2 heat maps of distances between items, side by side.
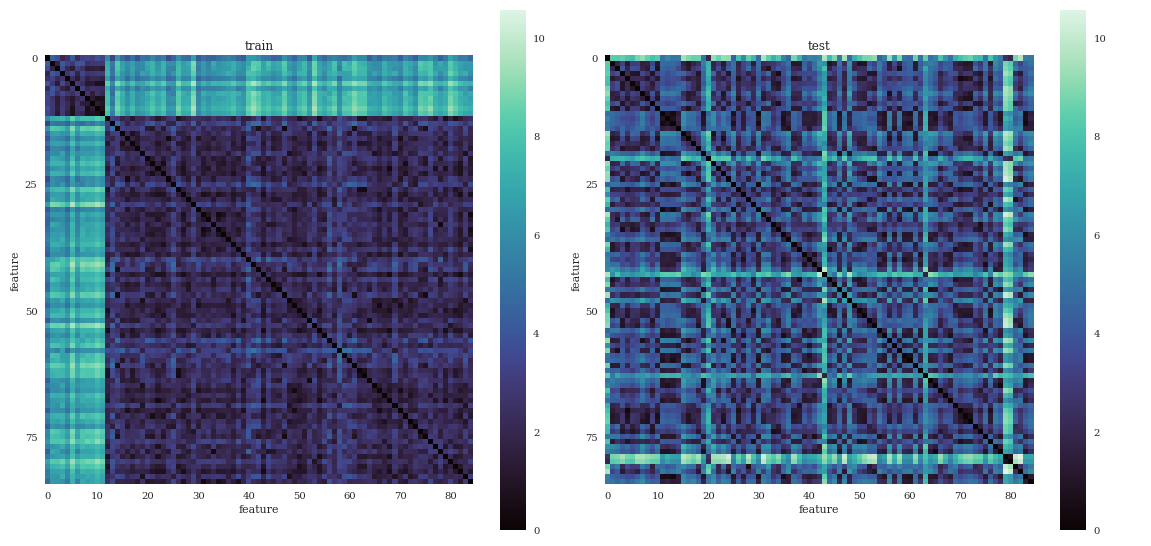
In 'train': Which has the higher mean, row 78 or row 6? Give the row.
6
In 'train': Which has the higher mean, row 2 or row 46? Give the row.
2
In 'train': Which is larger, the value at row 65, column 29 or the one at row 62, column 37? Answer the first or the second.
the first
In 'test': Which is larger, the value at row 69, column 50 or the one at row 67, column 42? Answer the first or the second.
the second
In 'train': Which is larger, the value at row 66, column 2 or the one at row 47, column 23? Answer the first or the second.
the first
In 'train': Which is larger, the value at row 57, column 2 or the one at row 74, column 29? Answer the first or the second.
the first
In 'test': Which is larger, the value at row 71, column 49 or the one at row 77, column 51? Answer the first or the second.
the second
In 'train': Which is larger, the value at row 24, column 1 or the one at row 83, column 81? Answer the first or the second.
the first
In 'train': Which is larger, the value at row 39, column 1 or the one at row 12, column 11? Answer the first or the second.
the second
